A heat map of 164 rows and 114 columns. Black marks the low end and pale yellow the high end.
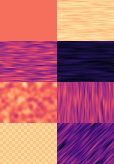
The table splits into 4 rows of 2 panels. Panel 1,1: high, flat. Panel 1,2: very high, streaked across, faint in contrast. Panel 2,1: middling, streaked across. Panel 2,2: very low, streaked across, faint in contrast. Panel 3,1: high, blotchy. Panel 3,2: middling, streaked downward. Panel 4,1: very high, checkered, faint in contrast. Panel 4,2: low, slanting up to the right.
